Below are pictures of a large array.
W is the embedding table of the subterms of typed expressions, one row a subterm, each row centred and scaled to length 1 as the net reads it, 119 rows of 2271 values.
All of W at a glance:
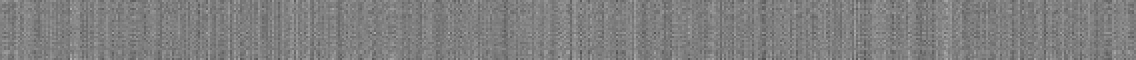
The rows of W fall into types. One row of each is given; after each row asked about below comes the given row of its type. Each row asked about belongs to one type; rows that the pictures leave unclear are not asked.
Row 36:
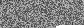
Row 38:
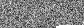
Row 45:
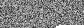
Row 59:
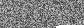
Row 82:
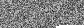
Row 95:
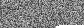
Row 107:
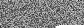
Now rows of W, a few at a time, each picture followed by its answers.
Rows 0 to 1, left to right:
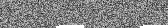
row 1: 82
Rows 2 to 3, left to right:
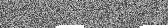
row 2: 107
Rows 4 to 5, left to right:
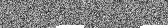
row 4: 36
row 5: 38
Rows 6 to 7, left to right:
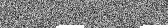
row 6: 38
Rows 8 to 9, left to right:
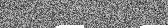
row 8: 95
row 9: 59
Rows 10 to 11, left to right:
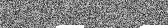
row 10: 36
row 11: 45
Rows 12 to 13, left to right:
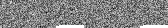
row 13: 36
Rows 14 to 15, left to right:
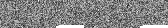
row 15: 107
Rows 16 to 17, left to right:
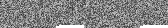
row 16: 82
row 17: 36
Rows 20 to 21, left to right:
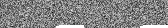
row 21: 59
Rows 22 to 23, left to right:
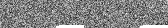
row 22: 36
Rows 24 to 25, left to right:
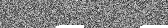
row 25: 45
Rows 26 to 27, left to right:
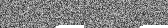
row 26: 45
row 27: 95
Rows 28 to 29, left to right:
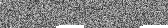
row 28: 38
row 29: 95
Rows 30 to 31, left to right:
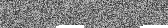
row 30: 36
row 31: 82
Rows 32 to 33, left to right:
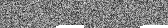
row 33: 38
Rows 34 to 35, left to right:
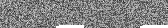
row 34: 38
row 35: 38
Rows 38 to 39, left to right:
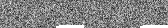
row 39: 38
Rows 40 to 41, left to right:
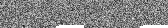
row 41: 95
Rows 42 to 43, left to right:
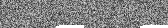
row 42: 95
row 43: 38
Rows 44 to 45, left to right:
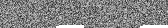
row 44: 59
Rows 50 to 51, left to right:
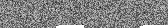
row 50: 59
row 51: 95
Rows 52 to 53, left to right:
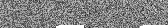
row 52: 38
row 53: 107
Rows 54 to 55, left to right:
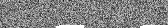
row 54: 95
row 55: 38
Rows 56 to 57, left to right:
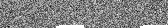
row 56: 107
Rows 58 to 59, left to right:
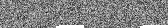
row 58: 82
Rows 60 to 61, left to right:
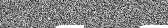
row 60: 95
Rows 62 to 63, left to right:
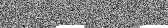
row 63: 36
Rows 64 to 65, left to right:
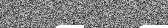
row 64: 95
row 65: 95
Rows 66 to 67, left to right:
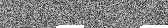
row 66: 59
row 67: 45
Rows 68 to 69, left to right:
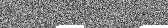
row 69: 95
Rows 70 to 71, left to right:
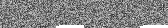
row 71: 59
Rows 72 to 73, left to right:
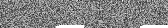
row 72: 107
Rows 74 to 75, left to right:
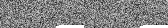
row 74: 95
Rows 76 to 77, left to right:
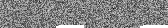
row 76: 38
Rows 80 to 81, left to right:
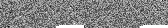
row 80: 107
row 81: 107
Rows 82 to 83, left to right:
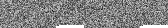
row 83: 95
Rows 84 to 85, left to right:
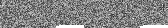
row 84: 36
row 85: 59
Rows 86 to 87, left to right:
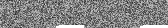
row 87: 36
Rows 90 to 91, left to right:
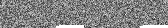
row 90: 36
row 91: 59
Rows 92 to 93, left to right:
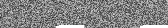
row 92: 95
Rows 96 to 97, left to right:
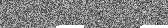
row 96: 36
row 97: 38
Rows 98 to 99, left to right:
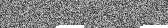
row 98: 45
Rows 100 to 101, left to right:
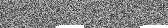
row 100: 107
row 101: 59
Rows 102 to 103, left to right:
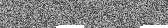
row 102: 59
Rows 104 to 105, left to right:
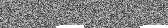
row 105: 59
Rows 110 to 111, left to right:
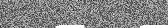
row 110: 107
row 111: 36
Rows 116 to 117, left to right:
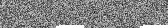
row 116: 36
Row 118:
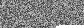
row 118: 36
